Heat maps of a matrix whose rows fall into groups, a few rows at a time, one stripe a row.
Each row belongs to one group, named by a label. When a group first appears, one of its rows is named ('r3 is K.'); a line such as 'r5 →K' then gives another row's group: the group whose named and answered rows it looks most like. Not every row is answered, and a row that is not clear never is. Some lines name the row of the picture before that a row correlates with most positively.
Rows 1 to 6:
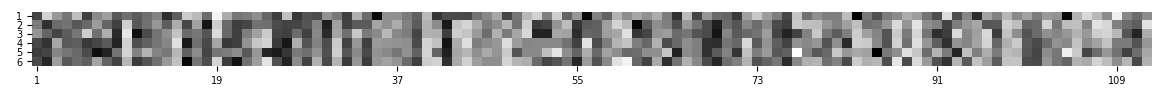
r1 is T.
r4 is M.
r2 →M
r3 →M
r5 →M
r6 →M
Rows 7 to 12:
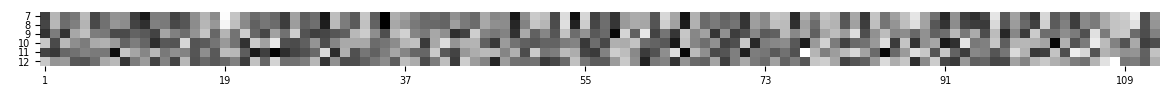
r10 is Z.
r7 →T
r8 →T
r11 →M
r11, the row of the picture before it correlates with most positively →5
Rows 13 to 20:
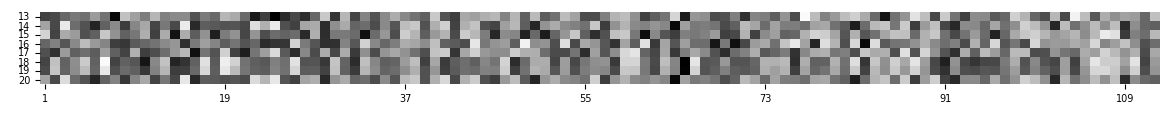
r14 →Z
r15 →Z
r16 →T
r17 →M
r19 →T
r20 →Z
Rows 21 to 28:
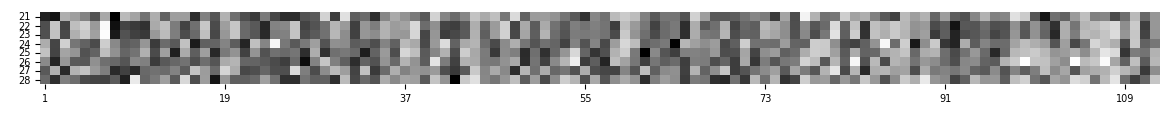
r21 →M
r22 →T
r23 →T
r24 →Z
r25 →Z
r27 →T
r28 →M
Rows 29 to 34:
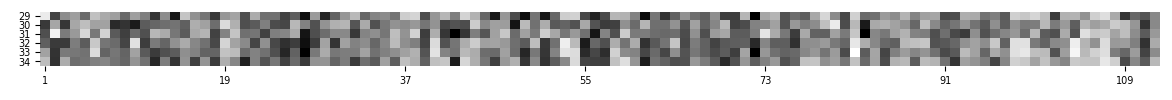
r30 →T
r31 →T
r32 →M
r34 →Z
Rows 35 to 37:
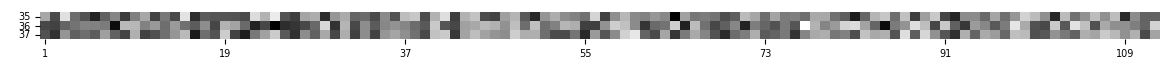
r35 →Z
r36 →M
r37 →M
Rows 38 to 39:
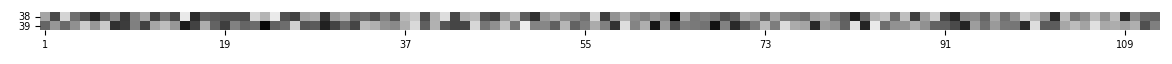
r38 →Z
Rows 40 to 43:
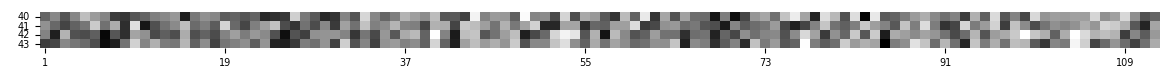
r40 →T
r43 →M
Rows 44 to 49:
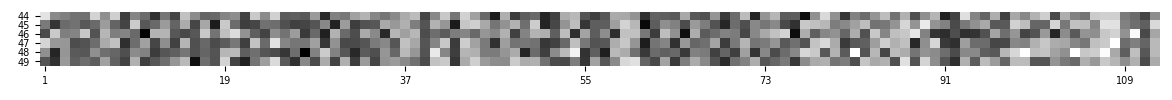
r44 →Z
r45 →M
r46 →T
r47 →Z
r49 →M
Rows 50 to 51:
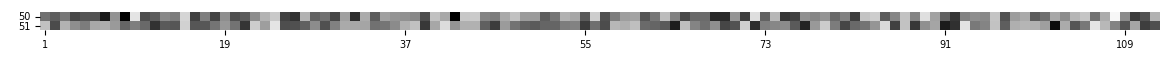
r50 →M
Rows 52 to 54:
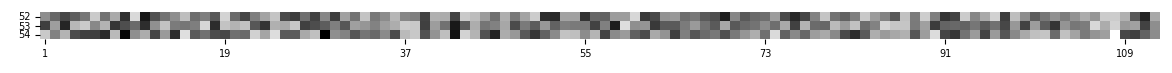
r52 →M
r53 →T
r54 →Z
